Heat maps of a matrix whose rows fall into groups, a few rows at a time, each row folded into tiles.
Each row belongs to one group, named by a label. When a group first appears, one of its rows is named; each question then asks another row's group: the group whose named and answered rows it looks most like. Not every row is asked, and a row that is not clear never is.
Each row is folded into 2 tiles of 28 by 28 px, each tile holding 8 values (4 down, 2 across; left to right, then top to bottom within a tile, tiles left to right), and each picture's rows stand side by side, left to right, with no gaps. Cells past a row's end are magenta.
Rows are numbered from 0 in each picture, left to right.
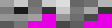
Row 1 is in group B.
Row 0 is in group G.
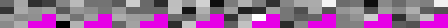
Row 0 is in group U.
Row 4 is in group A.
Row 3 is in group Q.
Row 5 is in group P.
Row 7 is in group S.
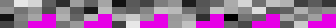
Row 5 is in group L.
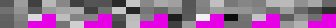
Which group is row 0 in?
S
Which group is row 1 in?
L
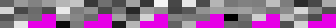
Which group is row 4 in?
S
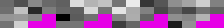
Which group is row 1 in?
P
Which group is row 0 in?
L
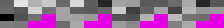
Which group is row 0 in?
P
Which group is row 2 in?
A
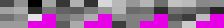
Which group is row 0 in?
S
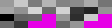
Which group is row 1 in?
A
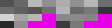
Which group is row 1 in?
Q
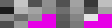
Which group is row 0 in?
U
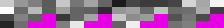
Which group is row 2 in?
L
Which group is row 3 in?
P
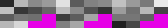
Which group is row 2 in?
B
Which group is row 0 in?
A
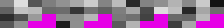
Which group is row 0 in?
U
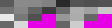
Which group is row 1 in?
L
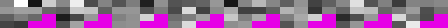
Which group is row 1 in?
U
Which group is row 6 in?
U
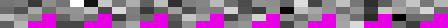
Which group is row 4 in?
A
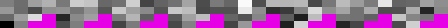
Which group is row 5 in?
U
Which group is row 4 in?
U
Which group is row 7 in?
L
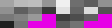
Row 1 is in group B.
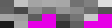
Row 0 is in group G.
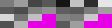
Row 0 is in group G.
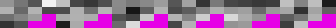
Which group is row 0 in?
B
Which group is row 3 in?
G
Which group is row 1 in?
L
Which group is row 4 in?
L
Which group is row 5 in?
Q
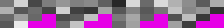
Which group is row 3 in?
B
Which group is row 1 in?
A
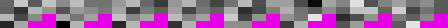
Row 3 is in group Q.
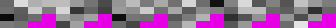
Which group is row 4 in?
U
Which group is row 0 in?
P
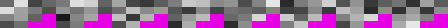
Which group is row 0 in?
B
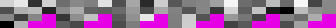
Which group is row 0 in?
U
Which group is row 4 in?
B
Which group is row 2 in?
S
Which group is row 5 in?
U
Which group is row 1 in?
S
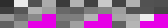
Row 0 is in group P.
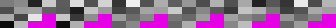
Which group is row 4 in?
U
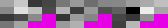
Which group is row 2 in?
P
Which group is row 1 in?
A
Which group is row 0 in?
U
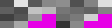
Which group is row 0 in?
P
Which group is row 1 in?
S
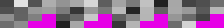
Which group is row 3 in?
L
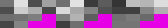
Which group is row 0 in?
U
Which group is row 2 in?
P
